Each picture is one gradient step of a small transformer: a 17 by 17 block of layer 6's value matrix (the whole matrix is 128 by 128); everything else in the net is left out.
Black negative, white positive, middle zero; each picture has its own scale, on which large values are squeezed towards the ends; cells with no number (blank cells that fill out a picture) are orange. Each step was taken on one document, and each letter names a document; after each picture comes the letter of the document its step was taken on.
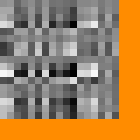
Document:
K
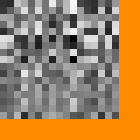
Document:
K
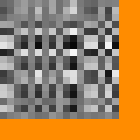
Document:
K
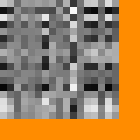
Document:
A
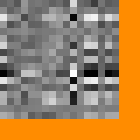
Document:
A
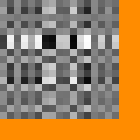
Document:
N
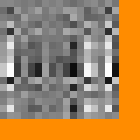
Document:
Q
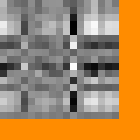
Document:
A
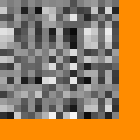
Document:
N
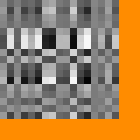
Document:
N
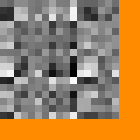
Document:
K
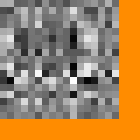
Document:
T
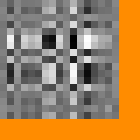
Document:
N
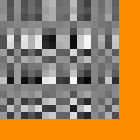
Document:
N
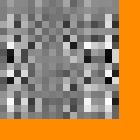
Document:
Q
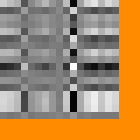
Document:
A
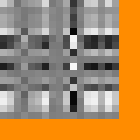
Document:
A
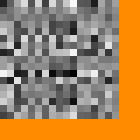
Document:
K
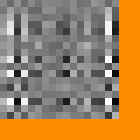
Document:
Q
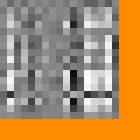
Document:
Q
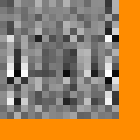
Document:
Q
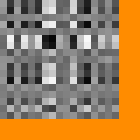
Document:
N
